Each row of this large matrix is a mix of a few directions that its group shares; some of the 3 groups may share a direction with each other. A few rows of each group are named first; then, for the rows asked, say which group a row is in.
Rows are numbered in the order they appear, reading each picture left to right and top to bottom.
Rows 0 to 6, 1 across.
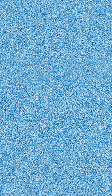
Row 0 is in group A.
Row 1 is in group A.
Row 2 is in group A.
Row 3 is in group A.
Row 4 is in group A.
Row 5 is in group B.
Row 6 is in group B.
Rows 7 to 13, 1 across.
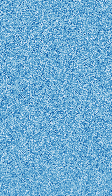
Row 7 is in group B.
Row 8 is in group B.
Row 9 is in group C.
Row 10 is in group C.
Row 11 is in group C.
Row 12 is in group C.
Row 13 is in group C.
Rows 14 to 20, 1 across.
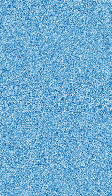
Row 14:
B
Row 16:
B
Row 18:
B
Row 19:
A
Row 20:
B
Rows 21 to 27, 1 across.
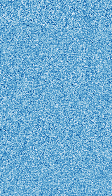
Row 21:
C
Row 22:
B
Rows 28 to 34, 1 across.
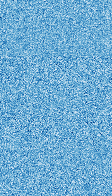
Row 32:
B
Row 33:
A
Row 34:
C
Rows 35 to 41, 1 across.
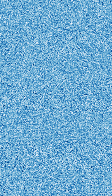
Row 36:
A
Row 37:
A
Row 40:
A
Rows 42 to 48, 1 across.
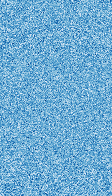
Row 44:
B
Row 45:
A
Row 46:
C
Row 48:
B
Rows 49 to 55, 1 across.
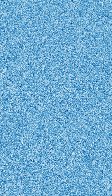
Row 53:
A
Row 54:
C
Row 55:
B
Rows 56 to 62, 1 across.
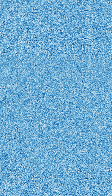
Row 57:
B
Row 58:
A
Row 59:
C
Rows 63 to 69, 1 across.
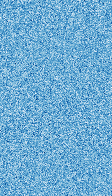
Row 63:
C
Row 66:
A
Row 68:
A
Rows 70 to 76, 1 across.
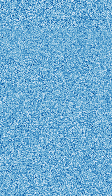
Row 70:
C
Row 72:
A
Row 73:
C
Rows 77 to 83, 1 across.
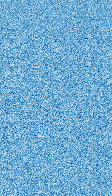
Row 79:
B
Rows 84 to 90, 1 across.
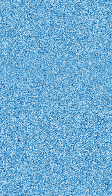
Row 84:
C
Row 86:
A
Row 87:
B
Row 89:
C
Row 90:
B
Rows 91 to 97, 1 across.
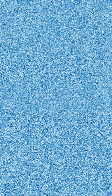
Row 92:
C
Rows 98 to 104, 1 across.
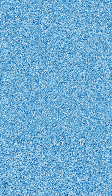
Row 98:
B
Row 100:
B
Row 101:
A
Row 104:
A
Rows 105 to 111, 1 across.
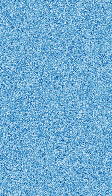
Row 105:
C
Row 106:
C
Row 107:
B
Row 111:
A
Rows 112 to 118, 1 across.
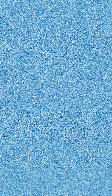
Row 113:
C
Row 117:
B
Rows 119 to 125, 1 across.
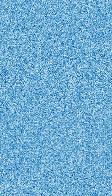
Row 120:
C
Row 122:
C
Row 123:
C
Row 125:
C
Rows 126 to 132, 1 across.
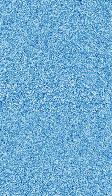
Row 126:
B
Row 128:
B
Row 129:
C
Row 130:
C
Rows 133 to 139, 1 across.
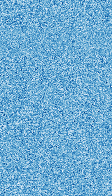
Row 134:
C
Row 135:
B
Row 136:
A
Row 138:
C
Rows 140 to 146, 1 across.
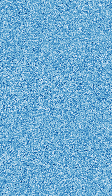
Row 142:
B
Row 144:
C
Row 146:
B
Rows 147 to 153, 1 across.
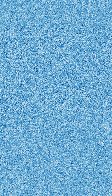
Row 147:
A
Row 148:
A
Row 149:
A
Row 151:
B
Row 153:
A
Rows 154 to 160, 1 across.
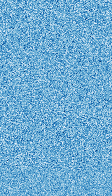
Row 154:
C
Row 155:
C
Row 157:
C
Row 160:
C
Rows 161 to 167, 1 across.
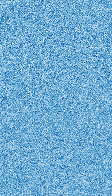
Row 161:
C
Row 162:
C
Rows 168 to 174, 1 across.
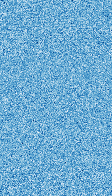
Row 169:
A
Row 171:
A
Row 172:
A
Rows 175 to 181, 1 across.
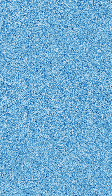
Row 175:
A
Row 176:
B
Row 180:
A
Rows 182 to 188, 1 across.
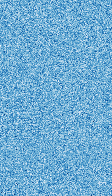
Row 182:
A
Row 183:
C
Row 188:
A
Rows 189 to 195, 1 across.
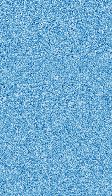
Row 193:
A
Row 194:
A
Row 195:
C
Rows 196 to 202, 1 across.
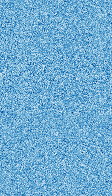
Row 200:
B
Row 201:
A
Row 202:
A
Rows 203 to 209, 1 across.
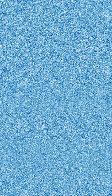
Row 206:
C
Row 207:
A
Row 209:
B
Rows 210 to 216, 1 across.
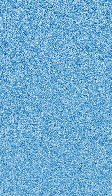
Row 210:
C
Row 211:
A
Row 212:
C
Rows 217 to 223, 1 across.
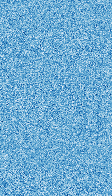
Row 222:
A
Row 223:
A
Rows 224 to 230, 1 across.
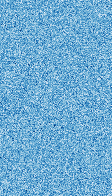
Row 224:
A
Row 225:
A
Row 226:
B
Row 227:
A
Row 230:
B
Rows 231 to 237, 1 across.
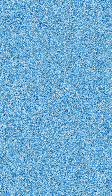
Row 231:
B
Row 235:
B
